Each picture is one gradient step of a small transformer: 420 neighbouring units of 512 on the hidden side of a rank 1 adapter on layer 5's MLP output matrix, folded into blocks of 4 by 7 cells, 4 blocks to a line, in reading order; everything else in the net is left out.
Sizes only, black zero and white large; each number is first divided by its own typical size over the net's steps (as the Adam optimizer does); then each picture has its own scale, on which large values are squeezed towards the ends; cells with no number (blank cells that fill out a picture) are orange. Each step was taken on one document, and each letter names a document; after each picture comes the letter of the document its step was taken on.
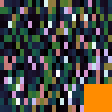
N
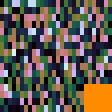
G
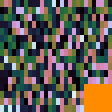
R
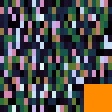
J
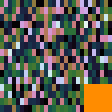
J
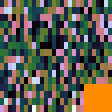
N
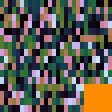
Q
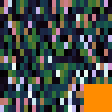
N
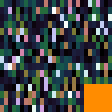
N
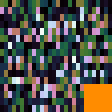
J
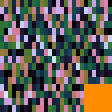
J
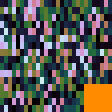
G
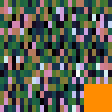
N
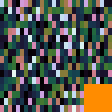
R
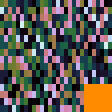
J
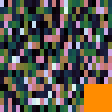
R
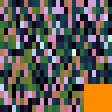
J
